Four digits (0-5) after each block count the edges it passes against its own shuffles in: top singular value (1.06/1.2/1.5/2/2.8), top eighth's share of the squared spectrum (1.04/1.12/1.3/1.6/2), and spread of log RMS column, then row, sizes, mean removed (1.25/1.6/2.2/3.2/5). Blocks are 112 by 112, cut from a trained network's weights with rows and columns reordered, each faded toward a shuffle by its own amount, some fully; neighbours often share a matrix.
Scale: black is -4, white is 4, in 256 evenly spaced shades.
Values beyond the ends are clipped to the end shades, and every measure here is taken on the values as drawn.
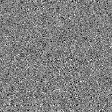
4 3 2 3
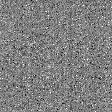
2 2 0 1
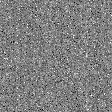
1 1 0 0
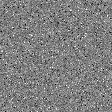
0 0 0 0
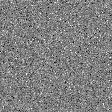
0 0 0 0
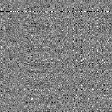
4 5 3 3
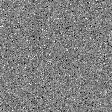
0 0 0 0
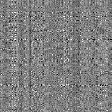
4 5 3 3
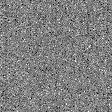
1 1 0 0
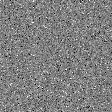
0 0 0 0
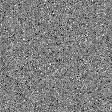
1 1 0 0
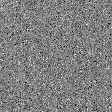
1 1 0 0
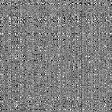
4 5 3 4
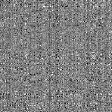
3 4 2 3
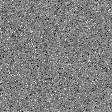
0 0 0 0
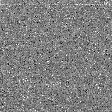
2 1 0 0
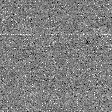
2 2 1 1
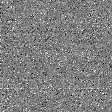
1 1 1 0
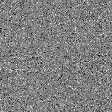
3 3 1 1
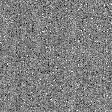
2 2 0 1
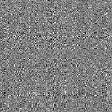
4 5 3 3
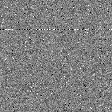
3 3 1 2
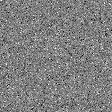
1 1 0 0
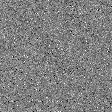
1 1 0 0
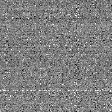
3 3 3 2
